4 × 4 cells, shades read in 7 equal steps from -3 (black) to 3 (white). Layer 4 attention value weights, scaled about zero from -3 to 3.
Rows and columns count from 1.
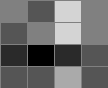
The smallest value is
-3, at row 3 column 2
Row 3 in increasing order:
-3 -2 -2 -1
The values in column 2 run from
-3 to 0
